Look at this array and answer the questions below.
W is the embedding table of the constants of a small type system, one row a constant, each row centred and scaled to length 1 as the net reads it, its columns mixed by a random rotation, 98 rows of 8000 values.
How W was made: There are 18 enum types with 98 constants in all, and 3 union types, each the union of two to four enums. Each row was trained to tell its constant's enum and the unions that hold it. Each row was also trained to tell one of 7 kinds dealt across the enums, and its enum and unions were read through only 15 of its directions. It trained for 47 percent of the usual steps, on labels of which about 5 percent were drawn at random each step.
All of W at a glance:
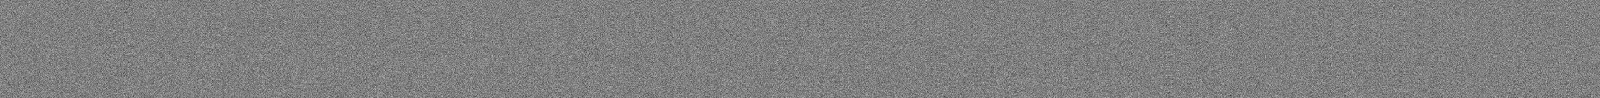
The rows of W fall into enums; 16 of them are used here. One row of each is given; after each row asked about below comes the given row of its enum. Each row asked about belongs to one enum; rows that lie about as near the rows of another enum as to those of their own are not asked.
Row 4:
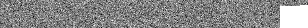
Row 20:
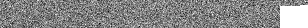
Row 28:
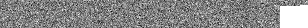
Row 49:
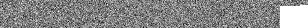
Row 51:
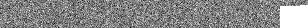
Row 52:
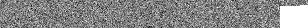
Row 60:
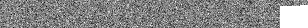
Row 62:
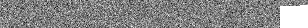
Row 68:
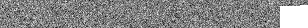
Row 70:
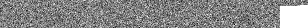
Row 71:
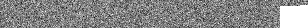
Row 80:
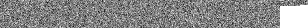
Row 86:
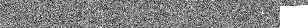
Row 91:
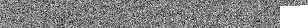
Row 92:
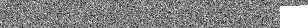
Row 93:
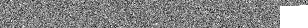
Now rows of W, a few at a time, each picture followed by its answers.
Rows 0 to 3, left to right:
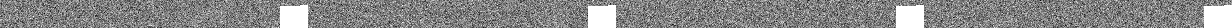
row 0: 52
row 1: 4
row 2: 80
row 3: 52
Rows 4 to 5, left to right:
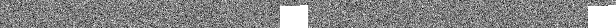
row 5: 49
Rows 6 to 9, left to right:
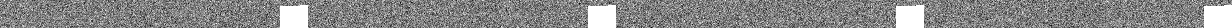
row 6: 93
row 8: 60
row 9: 52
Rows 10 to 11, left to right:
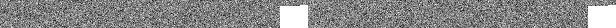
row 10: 49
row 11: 68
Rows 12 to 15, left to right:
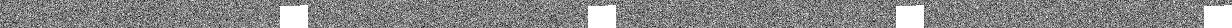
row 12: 52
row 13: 70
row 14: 91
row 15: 80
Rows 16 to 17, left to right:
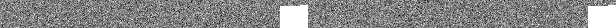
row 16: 92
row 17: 28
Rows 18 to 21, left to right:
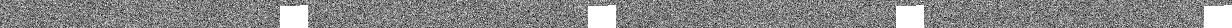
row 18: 4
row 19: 92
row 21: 51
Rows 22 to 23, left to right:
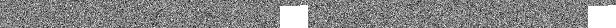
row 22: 91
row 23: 51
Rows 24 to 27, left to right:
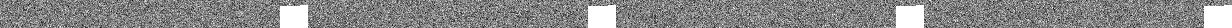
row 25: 20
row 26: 51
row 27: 20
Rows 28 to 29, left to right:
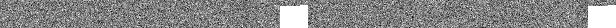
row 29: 4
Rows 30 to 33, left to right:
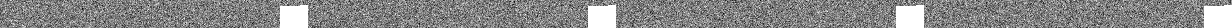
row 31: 20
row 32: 52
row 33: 49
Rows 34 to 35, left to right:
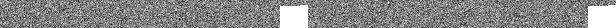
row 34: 20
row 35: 91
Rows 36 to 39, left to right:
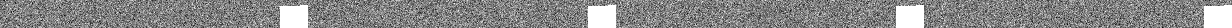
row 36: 49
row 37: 28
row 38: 80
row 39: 93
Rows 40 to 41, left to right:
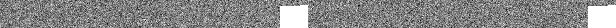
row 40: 91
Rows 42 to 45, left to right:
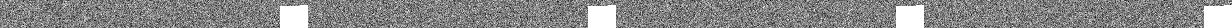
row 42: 68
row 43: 86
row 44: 91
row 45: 80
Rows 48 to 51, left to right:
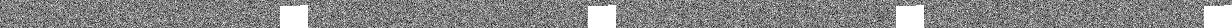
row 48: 60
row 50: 93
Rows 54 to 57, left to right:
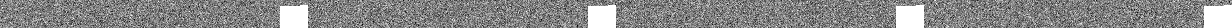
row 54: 49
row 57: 93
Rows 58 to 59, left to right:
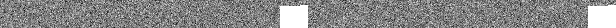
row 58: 49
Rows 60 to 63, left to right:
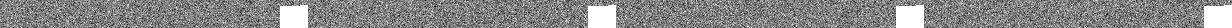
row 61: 93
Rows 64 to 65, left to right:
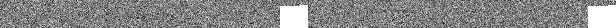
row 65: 60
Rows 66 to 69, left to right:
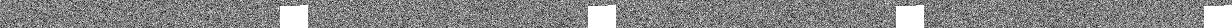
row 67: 71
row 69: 52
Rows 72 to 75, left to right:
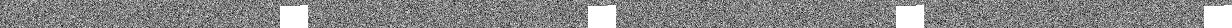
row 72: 80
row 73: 86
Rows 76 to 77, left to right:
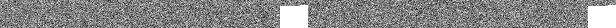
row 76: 93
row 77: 28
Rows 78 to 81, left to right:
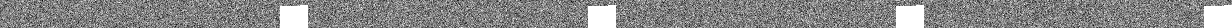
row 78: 70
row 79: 91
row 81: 28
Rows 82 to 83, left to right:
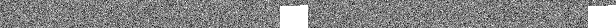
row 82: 92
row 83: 20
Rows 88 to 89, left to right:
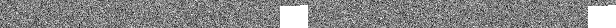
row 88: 20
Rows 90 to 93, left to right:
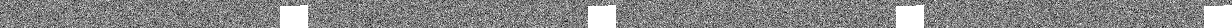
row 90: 51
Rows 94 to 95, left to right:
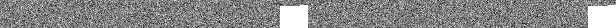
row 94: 80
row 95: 92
